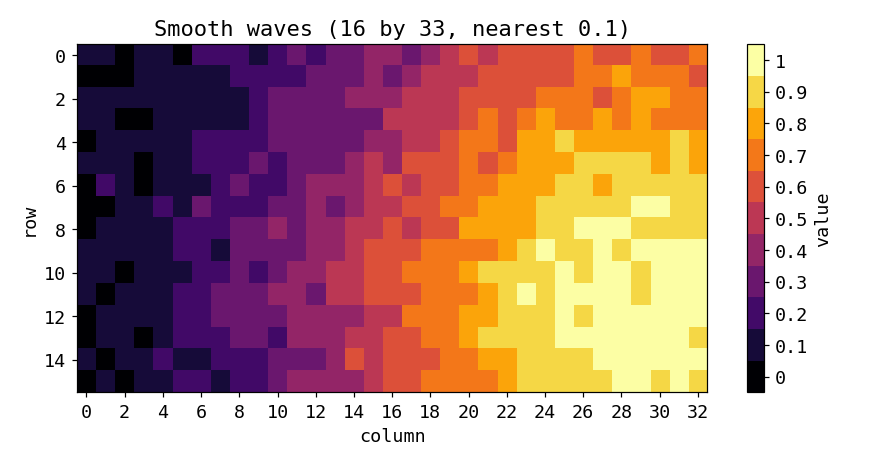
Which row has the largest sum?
11
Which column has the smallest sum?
0
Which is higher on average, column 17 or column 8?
column 17
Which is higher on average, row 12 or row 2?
row 12
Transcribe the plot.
Title: Smooth waves (16 by 33, nearest 0.1)
x-axis: column, ticks 0 2 4 6 8 10 12 14 16 18 20 22 24 26 28 30 32
y-axis: row, ticks 0 2 4 6 8 10 12 14 (0 at the top)
Colour bar: value, ticks 0 0.1 0.2 0.3 0.4 0.5 0.6 0.7 0.8 0.9 1
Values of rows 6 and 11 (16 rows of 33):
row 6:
0 0.2 0.1 0 0.1 0.1 0.1 0.2 0.3 0.2 0.2 0.3 0.4 0.4 0.4 0.5 0.6 0.5 0.6 0.6 0.7 0.7 0.8 0.8 0.8 0.9 0.9 0.8 0.9 0.9 0.9 0.9 0.9
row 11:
0.1 0 0.1 0.1 0.1 0.2 0.2 0.3 0.3 0.3 0.4 0.4 0.3 0.5 0.5 0.6 0.6 0.6 0.7 0.7 0.7 0.8 0.9 1 0.9 1 1 1 1 0.9 1 1 1
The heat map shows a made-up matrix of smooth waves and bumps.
